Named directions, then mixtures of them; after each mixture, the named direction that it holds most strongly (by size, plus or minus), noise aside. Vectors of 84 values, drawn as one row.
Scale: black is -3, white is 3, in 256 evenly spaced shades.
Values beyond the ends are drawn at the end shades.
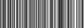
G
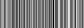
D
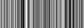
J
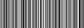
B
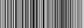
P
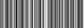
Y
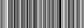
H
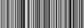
J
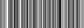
H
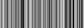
J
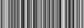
H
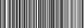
D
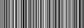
B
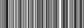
H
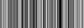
H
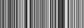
J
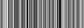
H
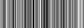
Y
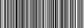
D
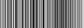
P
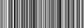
H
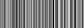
D
